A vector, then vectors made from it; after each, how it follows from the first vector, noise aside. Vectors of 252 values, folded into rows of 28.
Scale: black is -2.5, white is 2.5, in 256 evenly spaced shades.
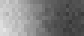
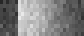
wrapped around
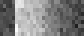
wrapped around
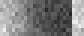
wrapped around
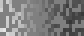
partly zeroed
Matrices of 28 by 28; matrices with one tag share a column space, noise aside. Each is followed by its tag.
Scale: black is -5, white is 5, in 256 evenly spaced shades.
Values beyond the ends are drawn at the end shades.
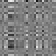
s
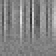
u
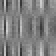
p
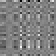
s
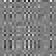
s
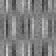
p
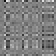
s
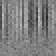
u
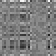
s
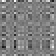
s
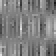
p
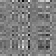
s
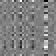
s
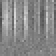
u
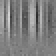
u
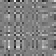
s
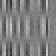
p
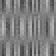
p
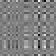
s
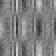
p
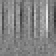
u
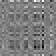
s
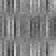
p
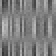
p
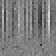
u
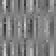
p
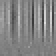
u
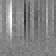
u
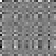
s
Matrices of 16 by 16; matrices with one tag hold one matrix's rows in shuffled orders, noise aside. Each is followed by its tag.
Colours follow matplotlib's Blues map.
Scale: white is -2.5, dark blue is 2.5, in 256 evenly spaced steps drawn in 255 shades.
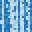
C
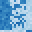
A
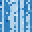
C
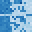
A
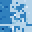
A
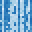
C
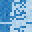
A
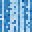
C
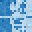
A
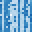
C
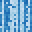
C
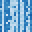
C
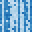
C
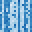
C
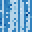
C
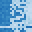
A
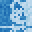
A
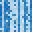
C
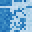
A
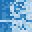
A
